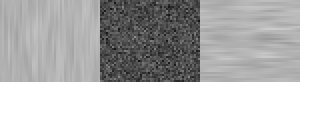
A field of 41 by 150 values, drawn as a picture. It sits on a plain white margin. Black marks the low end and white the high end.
It is made of 1 by 3 panels. Panel 1,1: high, streaked downward, faint in contrast. Panel 1,2: low, fine-grained. Panel 1,3: high, streaked across, faint in contrast.
